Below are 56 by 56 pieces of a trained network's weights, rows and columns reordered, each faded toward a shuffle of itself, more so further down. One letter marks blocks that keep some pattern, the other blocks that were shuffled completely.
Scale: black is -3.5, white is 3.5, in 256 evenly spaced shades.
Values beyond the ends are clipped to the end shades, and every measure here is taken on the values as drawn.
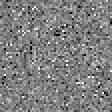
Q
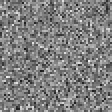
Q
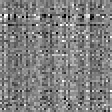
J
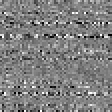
J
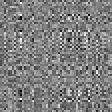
J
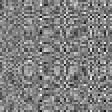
J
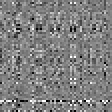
J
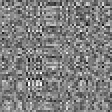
J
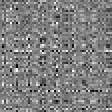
J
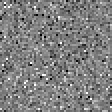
Q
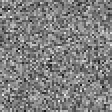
Q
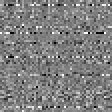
J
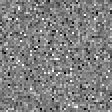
Q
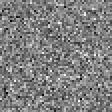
Q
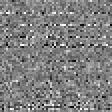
J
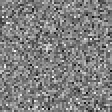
Q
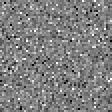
Q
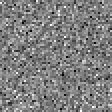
Q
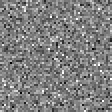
Q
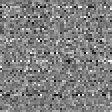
J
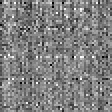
J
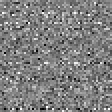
J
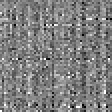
J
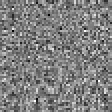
J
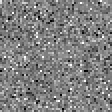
Q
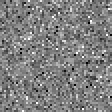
Q
